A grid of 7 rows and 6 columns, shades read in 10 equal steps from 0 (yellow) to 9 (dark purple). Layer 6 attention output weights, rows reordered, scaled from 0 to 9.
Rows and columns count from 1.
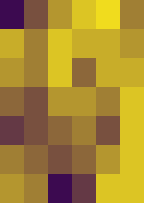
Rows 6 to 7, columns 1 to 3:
4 5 6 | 3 4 9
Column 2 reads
6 4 4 6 6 5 4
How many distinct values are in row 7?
5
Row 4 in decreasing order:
6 5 4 3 3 1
